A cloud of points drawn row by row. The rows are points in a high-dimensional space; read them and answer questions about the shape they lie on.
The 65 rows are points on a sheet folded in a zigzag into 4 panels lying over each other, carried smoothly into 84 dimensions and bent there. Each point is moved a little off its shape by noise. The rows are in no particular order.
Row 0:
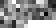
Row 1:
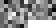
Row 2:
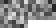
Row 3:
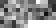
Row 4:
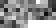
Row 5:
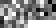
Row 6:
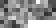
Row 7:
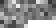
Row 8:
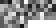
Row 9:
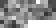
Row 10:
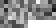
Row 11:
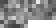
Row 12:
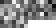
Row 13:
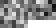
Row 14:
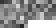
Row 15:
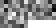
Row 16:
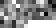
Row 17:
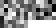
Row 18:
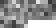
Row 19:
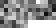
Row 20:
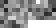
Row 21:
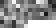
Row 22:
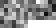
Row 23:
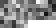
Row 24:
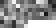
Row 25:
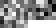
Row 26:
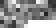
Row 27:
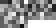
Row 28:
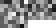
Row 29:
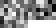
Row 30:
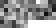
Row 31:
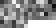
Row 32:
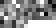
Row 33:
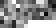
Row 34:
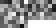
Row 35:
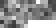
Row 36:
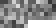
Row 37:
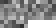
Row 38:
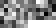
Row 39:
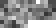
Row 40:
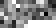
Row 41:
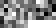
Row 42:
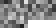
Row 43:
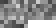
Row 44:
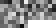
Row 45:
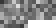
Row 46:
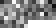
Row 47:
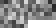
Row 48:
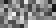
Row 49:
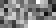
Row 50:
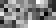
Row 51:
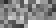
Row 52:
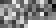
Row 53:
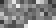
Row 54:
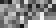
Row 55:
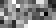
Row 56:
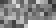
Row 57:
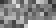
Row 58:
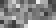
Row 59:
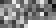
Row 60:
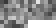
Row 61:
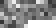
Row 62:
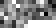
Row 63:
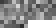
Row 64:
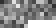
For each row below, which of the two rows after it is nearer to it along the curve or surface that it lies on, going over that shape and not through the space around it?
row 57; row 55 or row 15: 15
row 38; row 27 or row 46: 46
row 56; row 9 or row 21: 9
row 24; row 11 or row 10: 10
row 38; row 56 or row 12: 12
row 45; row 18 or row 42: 42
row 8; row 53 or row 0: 53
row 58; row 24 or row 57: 57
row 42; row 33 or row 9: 9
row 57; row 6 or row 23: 6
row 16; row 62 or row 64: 62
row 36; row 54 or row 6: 6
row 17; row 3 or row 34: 3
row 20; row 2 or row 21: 2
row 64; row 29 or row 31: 31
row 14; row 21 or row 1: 1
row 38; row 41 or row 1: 41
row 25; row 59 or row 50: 50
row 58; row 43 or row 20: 20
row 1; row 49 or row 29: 49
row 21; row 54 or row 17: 17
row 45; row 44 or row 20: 44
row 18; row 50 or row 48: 48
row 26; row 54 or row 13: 13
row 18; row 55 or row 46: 46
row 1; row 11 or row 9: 11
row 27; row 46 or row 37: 37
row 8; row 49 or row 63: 63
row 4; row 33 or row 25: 25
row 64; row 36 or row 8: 36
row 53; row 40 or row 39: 39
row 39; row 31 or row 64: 64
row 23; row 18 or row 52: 52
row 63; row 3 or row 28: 28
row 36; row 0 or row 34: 34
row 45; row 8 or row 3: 8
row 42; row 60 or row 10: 60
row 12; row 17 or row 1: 17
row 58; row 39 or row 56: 39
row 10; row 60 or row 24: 24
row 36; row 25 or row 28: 28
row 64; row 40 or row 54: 54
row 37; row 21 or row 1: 1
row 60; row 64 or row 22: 64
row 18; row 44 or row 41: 44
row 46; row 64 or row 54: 64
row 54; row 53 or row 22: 53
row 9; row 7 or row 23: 7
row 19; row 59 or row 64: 59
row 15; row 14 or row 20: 20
